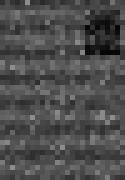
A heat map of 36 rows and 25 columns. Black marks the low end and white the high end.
Stripes: horizontal, repeating 7 times. Average level on the scale: 30%. Odd patch: lower, in the top right. Ninth with the lowest average: top right.
